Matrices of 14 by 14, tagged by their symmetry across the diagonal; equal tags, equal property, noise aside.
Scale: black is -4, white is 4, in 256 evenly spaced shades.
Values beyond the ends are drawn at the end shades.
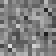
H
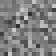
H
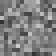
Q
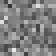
Q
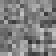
H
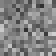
Q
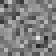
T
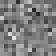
H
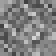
T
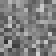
Q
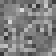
T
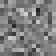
H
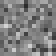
H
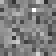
Q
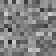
Q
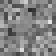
T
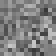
H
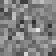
Q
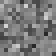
T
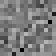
T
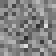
T
